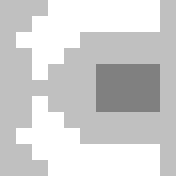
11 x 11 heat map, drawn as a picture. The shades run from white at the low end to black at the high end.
Overall the values sit about 20% of the way up the scale. The top and bottom halves mirror each other. There are no regular stripes. The ninth with the highest average is the middle right.
